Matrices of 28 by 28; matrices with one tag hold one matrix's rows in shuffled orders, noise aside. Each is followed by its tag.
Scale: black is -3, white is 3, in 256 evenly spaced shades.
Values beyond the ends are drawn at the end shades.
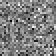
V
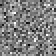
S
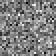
V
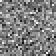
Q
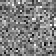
V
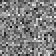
V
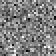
S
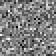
Q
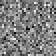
S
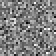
S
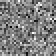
V
